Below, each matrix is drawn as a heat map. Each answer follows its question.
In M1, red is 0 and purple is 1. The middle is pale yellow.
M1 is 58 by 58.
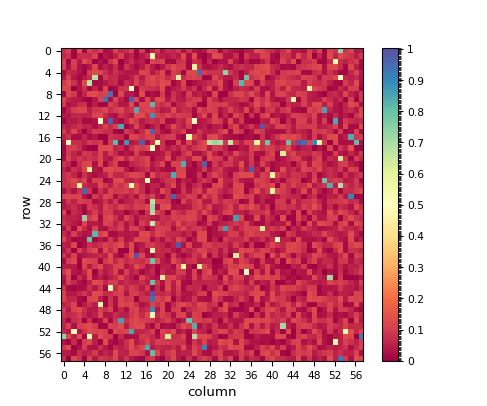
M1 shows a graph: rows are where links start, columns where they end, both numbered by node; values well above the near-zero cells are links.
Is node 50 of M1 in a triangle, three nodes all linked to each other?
no
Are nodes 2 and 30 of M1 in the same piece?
no
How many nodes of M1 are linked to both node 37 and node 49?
1
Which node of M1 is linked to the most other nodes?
node 17
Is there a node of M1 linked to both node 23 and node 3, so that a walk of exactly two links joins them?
no
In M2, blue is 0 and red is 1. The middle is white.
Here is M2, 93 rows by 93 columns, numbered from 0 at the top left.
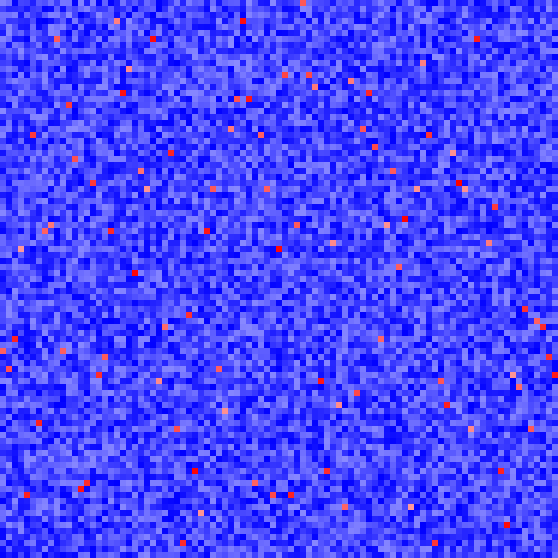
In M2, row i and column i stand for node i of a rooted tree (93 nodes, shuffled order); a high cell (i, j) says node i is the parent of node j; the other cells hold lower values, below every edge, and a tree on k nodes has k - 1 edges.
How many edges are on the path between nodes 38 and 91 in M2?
5
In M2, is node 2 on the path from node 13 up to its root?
no
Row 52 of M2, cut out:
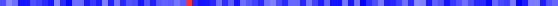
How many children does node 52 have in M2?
1
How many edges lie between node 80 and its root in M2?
0
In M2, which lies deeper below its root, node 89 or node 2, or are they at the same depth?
node 89
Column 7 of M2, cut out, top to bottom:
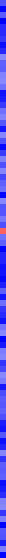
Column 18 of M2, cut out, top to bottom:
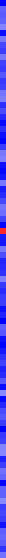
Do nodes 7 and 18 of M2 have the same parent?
yes
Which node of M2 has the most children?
31
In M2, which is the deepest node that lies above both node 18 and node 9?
6
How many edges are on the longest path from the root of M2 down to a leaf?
47
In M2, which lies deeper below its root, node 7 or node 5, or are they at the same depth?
node 5
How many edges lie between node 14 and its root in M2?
1
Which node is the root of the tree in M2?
80
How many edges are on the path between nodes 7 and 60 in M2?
3
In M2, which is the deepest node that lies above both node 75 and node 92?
62
